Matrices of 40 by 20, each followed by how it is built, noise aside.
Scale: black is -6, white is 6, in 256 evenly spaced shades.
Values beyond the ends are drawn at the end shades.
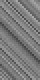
Toeplitz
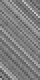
Toeplitz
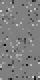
sparse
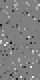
sparse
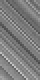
Toeplitz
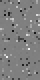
sparse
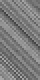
Toeplitz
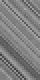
Toeplitz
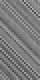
Toeplitz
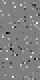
sparse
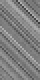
Toeplitz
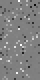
sparse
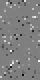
sparse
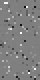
sparse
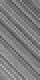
Toeplitz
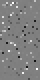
sparse
